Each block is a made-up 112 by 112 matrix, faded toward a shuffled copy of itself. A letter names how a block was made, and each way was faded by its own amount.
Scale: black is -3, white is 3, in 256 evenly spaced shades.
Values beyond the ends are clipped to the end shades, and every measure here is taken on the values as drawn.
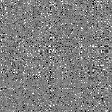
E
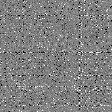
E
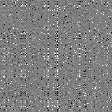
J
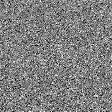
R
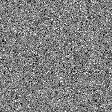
R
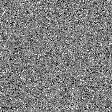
R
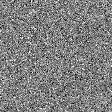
R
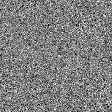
R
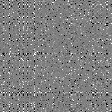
J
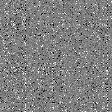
E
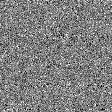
R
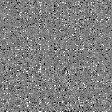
E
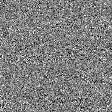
R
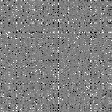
J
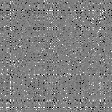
J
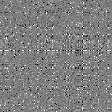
J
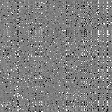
J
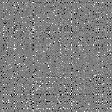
J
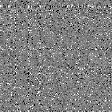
E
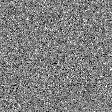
R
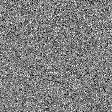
R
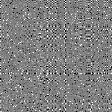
J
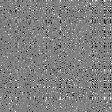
J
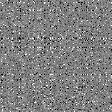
E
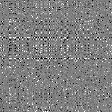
J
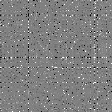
J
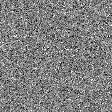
R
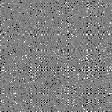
J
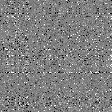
E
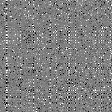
J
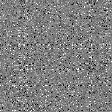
E
